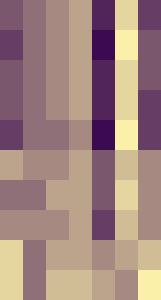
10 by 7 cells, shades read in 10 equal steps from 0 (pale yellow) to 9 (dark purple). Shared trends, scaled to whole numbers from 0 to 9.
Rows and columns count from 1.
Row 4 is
6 5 4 3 8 1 7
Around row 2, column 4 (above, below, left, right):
3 3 4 9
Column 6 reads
1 0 1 1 0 2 1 2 3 4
